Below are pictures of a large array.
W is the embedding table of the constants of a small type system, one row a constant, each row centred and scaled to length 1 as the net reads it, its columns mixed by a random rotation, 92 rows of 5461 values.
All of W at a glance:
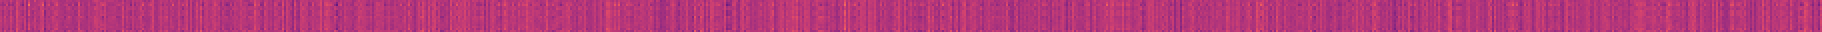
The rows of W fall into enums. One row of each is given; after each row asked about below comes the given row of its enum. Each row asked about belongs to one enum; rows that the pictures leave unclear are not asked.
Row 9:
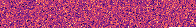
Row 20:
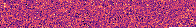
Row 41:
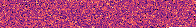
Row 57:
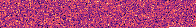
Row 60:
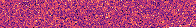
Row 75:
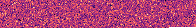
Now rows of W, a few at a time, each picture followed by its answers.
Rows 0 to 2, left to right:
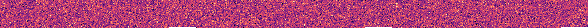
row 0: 9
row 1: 57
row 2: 20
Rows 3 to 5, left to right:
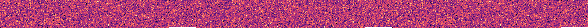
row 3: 57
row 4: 9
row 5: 57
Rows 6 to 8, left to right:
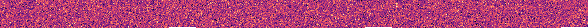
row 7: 75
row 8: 20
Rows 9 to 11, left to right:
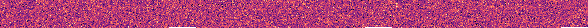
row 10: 41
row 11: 20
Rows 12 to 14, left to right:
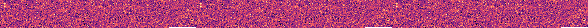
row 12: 20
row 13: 20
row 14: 20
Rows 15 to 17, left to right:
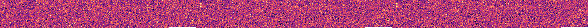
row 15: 9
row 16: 20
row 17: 20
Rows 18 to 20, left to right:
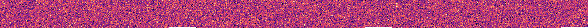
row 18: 9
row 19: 57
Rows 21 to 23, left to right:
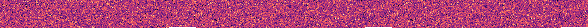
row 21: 41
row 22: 75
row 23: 75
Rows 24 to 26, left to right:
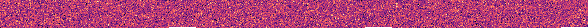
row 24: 57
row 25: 75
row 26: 20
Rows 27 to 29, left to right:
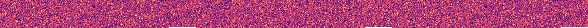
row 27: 75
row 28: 9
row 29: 75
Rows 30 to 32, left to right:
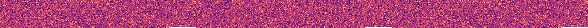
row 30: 41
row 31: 9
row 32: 41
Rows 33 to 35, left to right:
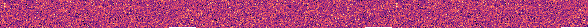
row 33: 20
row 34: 75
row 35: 20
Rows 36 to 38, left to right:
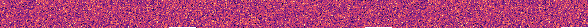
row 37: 57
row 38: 9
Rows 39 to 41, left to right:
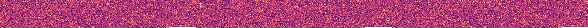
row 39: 41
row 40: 20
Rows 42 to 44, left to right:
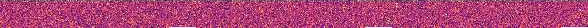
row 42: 41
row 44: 20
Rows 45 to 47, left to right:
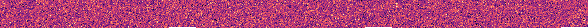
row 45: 9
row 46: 75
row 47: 20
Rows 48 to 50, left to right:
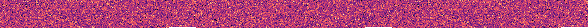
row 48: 41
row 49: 75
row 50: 41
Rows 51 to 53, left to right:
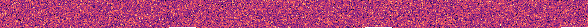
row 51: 75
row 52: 41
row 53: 57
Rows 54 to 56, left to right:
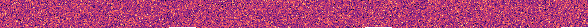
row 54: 75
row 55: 41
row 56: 9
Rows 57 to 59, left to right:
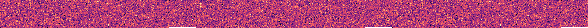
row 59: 57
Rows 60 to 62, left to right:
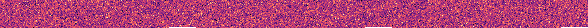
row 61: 75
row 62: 9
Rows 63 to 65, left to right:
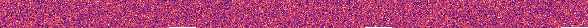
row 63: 57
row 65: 60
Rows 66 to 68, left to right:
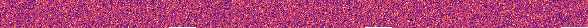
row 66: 9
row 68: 75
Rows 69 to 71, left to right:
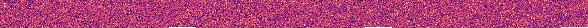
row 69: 20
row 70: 57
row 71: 75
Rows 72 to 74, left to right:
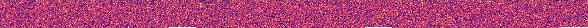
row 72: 9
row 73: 20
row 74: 57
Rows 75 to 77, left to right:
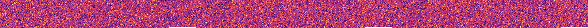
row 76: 9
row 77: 9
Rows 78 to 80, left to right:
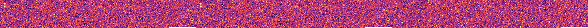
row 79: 20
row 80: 9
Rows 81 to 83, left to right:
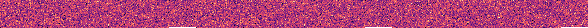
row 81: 57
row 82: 57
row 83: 60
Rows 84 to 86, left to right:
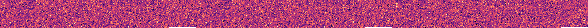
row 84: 9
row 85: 9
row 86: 20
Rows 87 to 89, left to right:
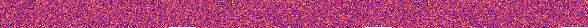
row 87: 9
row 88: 41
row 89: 41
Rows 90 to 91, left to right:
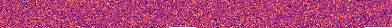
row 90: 41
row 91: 75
